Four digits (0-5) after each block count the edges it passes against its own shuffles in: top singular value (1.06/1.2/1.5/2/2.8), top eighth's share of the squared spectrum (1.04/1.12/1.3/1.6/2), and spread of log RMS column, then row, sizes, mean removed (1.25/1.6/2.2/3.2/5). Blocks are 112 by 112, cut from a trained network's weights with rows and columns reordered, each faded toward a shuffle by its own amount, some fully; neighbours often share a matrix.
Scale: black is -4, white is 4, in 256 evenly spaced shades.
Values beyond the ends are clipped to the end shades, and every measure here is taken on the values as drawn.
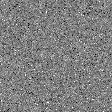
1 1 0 0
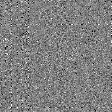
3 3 3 1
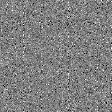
2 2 3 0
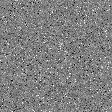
0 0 0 0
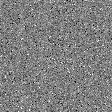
0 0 0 0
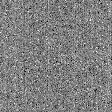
2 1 0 0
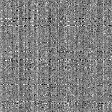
4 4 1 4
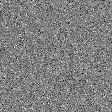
0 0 0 0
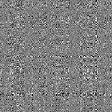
4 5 4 3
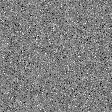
0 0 0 0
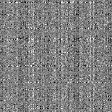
4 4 2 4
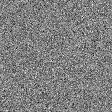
0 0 0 0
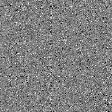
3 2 2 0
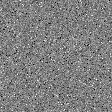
0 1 0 0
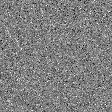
0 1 0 0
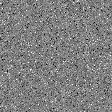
1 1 1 0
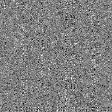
3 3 3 1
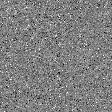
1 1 1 0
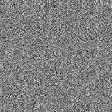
3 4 2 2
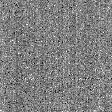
3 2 0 2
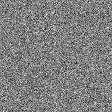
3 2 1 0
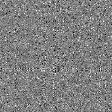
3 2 2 1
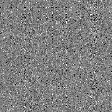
3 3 3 1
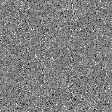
2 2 2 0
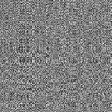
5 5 3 2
